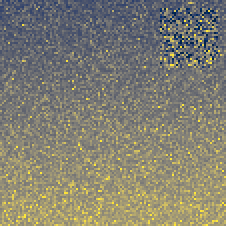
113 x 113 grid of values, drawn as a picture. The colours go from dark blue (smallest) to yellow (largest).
Values change most from cell to cell in the top right. Values rise toward the bottom. No regular stripes run through it. The histogram is bell-shaped. An odd patch, rougher than its surroundings, sits in the top right.
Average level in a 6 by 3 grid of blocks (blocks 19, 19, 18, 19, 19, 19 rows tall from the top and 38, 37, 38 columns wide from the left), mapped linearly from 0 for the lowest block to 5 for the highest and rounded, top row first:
000 | 111 | 222 | 333 | 444 | 555
